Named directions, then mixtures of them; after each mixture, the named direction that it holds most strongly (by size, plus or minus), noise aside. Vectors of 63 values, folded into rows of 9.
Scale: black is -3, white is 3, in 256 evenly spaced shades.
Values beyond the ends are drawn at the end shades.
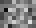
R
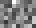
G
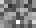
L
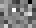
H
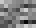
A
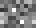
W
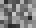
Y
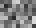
G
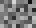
G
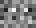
R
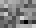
A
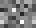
W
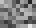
A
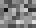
L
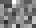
G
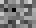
H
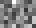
G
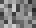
Y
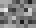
W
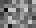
R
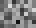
L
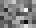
A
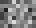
R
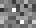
W
